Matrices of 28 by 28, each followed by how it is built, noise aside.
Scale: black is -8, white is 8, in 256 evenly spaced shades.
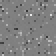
sparse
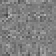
low rank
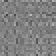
low rank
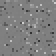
sparse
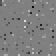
sparse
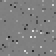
sparse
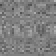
low rank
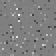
sparse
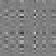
low rank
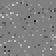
sparse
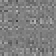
low rank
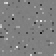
sparse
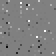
sparse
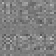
low rank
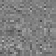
low rank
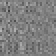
low rank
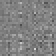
low rank
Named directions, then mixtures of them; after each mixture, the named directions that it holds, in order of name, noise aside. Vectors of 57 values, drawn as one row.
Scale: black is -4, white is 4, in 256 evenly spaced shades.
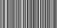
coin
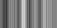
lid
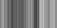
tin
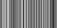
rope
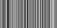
coin, rope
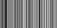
coin, lid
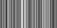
lid, rope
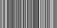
coin, tin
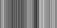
tin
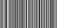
coin, rope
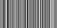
coin, rope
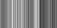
tin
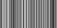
rope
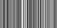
coin, lid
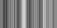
lid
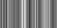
lid, rope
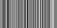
coin, rope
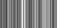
lid, rope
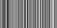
coin, rope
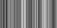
lid, rope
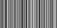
coin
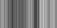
tin
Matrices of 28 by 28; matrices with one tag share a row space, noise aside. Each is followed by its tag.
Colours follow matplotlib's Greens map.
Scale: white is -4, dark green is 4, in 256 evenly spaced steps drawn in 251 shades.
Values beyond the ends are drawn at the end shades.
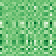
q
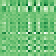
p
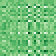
p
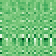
q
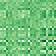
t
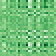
p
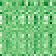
q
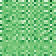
q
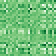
t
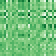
t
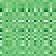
q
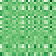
q
